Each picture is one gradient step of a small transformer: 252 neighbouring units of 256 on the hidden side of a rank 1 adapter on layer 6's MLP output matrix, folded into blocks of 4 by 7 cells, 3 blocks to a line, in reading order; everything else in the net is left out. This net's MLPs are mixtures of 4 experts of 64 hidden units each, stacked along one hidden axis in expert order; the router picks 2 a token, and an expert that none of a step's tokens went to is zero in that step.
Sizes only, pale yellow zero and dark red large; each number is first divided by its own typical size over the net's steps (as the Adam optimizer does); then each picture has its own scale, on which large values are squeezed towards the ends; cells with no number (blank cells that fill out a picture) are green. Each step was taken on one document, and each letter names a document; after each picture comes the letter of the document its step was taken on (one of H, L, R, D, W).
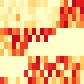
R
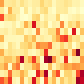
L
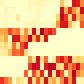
R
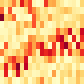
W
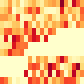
R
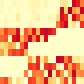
R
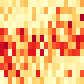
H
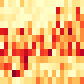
H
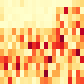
L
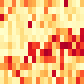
H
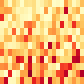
L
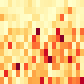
W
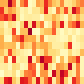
H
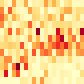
W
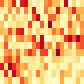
H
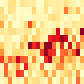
L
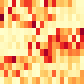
W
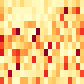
L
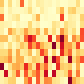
W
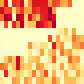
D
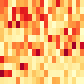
D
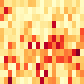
L
